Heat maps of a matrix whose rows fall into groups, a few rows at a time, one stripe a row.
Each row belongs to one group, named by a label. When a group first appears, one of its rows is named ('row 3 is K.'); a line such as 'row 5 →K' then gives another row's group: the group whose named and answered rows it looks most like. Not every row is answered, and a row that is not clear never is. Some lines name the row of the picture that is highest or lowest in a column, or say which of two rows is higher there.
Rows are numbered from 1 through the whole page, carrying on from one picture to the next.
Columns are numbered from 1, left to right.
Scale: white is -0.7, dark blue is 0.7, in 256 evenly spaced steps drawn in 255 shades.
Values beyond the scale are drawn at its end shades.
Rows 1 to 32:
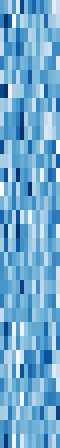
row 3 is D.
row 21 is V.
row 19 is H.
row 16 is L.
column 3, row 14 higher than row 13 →Yes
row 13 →D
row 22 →D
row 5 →D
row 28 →D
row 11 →D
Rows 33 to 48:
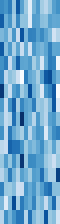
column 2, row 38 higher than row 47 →Yes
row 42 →H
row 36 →L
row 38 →L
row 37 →D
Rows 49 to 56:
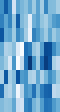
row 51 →L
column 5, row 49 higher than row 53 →Yes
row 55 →L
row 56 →L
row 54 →D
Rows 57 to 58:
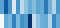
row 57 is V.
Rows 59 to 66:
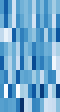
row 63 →L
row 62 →L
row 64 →D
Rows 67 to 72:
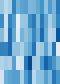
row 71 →L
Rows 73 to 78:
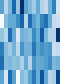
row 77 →L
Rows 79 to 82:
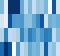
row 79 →H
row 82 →V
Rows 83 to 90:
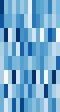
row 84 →L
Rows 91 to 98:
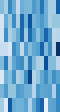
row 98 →H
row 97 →V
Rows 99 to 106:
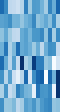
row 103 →L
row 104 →H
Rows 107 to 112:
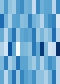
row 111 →D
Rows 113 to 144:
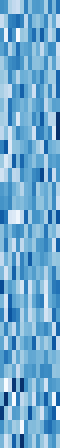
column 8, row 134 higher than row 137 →No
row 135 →H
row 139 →L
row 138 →V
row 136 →V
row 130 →V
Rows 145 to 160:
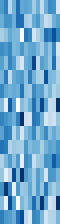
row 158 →V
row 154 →V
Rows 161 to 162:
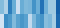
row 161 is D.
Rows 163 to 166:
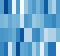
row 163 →V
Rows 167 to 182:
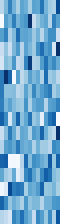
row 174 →H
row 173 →L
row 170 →V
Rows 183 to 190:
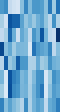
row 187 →D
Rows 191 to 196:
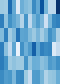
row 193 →D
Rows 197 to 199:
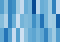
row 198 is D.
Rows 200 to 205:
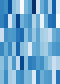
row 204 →L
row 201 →D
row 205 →V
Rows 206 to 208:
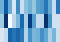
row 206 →V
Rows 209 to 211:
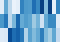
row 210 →D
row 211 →H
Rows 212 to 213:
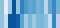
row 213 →H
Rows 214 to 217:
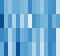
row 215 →L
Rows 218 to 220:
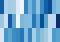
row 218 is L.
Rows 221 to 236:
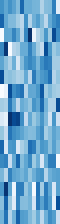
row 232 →D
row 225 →L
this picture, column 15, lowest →232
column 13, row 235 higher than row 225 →No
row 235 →V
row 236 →D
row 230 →H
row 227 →H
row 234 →V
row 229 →H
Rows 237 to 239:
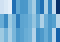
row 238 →D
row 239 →V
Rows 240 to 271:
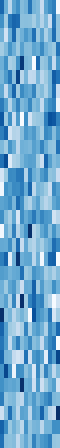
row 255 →L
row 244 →V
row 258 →D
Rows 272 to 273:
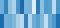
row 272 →V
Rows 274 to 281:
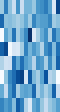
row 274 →V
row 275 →L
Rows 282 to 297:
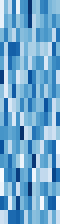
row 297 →H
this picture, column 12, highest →289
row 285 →H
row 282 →L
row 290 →V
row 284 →V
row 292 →D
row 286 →H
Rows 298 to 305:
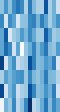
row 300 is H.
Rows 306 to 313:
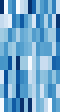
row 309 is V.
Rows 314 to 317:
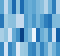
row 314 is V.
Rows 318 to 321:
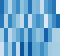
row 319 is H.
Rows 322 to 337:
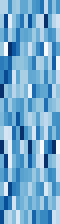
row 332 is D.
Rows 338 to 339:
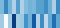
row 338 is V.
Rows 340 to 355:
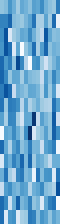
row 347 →H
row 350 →D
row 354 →D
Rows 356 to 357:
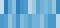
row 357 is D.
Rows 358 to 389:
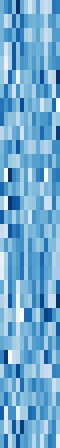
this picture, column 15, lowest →365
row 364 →V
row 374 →H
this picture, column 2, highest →383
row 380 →L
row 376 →H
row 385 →L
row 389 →D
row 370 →H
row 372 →H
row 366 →L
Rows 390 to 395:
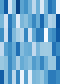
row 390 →D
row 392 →H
